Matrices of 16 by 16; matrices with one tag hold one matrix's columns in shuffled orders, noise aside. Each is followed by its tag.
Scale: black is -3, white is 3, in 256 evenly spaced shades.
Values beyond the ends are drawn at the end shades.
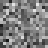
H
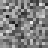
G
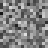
G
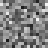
H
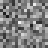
G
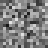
G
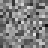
G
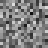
G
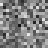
G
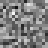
H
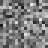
G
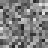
H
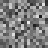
G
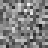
H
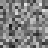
H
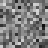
H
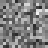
H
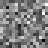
H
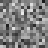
H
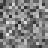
G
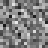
G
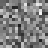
H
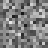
G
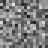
G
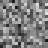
H
